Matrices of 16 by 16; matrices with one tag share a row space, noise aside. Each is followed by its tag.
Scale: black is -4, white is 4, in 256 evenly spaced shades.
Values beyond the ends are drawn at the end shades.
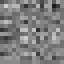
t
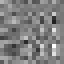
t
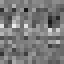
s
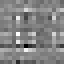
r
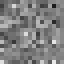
t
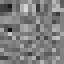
t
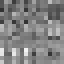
s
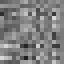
t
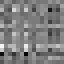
s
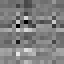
r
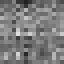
r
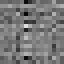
r
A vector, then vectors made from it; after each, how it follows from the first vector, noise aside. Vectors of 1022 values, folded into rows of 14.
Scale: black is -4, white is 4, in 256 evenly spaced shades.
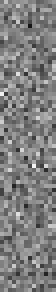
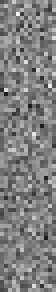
wrapped around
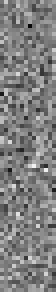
sign-scrambled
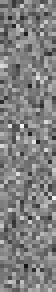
reversed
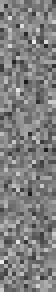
wrapped around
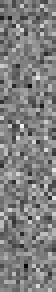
reversed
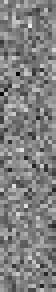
sign-scrambled
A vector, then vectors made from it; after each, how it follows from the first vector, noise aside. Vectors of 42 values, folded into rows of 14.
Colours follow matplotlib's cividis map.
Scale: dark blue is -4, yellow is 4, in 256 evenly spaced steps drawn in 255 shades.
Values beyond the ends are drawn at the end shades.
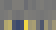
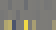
partly zeroed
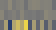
sign-scrambled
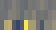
copied
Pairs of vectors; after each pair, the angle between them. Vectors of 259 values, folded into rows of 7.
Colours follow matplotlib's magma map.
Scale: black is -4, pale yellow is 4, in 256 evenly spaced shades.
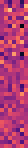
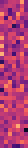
partly opposed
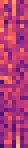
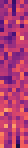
nearly opposite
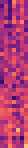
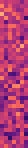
partly opposed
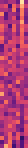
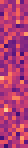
partly opposed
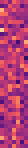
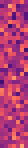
partly aligned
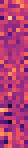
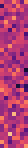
orthogonal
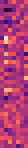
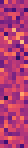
partly aligned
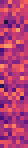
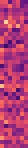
nearly opposite
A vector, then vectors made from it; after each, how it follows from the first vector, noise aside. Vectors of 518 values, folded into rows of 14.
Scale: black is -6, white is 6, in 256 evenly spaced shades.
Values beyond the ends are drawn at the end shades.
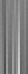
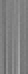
shrunk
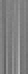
shrunk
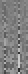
sign-scrambled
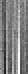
scaled up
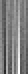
scaled up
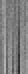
negated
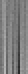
negated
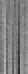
negated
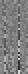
sign-scrambled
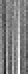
scaled up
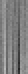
negated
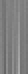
shrunk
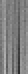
negated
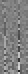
sign-scrambled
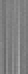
shrunk
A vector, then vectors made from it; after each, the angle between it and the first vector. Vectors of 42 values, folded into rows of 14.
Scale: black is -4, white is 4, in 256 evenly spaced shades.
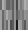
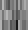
nearly parallel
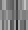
nearly parallel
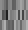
orthogonal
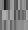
orthogonal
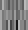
nearly parallel
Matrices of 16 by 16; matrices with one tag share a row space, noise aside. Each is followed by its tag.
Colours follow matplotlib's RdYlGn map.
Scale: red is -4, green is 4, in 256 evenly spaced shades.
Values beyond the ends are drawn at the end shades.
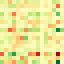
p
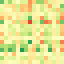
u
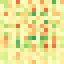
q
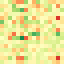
p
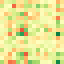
p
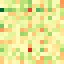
u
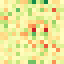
q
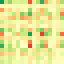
u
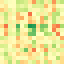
q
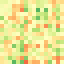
p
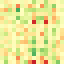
q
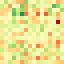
p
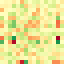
p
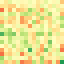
u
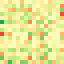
u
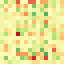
q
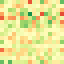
u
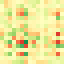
p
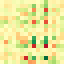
q
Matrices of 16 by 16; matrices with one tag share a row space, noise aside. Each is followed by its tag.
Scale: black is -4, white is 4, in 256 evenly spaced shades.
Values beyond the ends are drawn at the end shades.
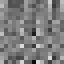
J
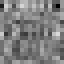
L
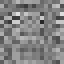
L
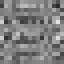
L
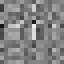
J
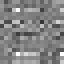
L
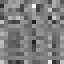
J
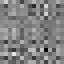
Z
